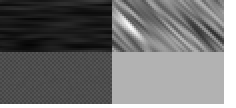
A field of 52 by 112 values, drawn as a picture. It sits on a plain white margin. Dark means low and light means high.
It is made of 2 by 2 panels. Panel 1,1: very low, streaked across, faint in contrast. Panel 1,2: middling, slanting down to the right, strong in contrast. Panel 2,1: low, checkered, faint in contrast. Panel 2,2: high, flat.
